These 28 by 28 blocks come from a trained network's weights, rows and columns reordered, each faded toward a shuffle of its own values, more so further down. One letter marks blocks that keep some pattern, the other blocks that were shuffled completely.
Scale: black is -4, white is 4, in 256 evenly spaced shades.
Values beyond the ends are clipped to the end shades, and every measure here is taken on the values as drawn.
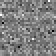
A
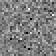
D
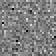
D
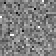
D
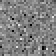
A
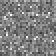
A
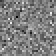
D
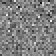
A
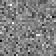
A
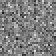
D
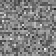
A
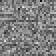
A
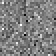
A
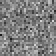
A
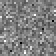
D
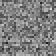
A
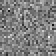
A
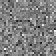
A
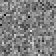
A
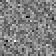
D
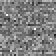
A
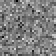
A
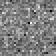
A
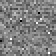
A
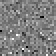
D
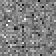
A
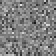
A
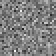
D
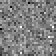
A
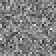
D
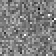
D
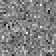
D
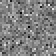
D
